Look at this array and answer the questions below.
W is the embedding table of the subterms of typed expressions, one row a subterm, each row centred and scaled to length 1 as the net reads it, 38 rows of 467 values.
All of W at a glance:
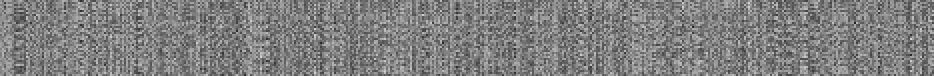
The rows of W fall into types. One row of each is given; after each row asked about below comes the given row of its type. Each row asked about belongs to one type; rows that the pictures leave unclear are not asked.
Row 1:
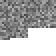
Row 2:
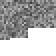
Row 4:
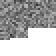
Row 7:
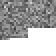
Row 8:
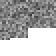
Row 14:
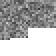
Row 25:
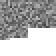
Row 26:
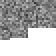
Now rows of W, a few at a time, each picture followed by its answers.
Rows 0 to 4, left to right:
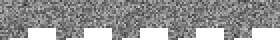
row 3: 1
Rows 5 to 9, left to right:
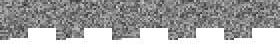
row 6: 4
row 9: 8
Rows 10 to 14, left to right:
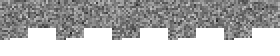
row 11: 1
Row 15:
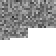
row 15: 25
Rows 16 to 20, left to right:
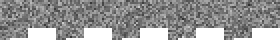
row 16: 26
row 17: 14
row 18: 2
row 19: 4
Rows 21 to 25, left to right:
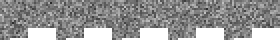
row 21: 14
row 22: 8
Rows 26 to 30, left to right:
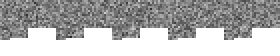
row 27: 7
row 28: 26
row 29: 25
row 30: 4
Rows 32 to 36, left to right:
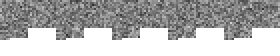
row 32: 26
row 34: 7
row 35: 4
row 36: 14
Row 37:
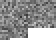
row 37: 2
